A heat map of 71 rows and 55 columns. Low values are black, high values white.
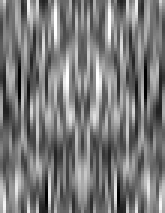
Mirror symmetry: left to right. Slope: none. Grain: streaks running down. Average level on the scale: 50%.
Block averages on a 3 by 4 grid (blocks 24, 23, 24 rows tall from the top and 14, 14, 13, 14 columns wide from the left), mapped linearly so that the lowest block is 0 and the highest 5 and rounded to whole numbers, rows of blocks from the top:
2 4 4 2
0 5 5 0
3 0 0 3
